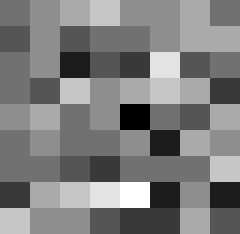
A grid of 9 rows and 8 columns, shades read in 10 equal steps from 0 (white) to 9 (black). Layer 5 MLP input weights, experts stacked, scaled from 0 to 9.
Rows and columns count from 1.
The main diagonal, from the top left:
5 4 8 4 9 8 5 8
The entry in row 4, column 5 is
3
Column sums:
44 37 41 40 44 44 36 43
